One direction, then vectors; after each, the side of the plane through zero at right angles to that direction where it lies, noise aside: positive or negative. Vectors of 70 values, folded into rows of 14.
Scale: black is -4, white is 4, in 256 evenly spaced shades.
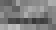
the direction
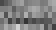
positive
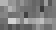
negative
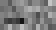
positive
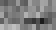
positive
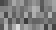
positive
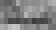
positive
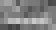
negative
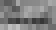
positive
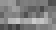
negative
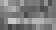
negative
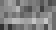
negative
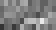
negative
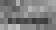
positive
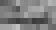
positive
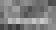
negative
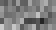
positive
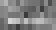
negative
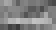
negative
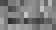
positive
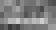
negative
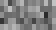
positive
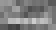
negative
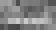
negative
